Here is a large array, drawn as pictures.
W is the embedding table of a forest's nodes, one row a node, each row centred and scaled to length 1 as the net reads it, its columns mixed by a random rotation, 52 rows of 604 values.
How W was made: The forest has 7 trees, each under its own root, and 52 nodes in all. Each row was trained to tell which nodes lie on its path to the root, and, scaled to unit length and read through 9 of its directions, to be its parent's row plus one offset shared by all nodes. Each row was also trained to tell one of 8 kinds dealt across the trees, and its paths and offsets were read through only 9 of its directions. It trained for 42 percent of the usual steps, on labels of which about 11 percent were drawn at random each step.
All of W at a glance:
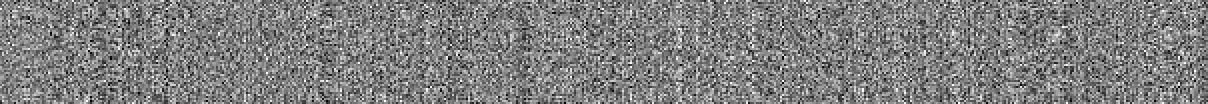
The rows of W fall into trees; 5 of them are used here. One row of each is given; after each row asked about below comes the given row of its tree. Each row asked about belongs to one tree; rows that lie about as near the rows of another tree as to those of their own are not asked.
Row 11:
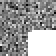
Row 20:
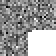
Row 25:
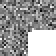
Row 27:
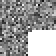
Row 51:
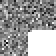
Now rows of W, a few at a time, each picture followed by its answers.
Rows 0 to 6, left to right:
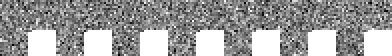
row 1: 20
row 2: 51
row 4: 27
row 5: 51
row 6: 51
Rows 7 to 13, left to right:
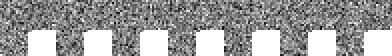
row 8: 51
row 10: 20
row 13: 27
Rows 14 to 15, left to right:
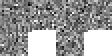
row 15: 51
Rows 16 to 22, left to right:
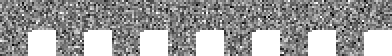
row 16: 51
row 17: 20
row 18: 20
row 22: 51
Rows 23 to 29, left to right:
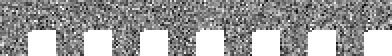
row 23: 20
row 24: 20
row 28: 51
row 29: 51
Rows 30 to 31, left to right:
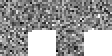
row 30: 20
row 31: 51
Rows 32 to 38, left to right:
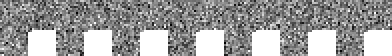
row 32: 27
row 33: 20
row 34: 11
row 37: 20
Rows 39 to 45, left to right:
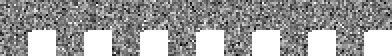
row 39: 20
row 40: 27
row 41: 51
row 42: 51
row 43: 27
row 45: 20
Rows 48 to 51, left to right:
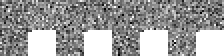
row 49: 20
